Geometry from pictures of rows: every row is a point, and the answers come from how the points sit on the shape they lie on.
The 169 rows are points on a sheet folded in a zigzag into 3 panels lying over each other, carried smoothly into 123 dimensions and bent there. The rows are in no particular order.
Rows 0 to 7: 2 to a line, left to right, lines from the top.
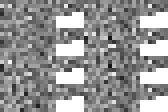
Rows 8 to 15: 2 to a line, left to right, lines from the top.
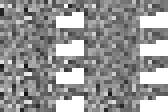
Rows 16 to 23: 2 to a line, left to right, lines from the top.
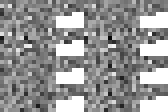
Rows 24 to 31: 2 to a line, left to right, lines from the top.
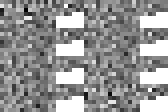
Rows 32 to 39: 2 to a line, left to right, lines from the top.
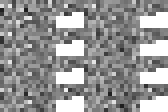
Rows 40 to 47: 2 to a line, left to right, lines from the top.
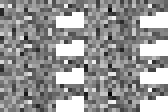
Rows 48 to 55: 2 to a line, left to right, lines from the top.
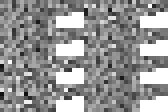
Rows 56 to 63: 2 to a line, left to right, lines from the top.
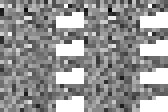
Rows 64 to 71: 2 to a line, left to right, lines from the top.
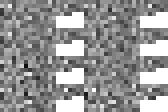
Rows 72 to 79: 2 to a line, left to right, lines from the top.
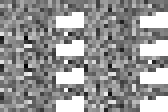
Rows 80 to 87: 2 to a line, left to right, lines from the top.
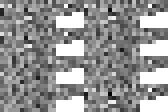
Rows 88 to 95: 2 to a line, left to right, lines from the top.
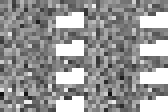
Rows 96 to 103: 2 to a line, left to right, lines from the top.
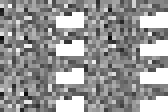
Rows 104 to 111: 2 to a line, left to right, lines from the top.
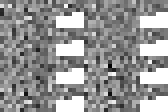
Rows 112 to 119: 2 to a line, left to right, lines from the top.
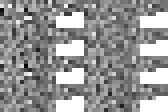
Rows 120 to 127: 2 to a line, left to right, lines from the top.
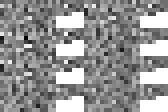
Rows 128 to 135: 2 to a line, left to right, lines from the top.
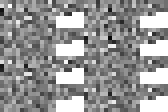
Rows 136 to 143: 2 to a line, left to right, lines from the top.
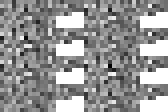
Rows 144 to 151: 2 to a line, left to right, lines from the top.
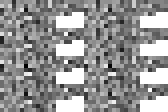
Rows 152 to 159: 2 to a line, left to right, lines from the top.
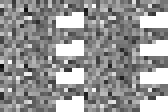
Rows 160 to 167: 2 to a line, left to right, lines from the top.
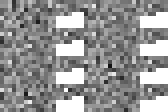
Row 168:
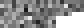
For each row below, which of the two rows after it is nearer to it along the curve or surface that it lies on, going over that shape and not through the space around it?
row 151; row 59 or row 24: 24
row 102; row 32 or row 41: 41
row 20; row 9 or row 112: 9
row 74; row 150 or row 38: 38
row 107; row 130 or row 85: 130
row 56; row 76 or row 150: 76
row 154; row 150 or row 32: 32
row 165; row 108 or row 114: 114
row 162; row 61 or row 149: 61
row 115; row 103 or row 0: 0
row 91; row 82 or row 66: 82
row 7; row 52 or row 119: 119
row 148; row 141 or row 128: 128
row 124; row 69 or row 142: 69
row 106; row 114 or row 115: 114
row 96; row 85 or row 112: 112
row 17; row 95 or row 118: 118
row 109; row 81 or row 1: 1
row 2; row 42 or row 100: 100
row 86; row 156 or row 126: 126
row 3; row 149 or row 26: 26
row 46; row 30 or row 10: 30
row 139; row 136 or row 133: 133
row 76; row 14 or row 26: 26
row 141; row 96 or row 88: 88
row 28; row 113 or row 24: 24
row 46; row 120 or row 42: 42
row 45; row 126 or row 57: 57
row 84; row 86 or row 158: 86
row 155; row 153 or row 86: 86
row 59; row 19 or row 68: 19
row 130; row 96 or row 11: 11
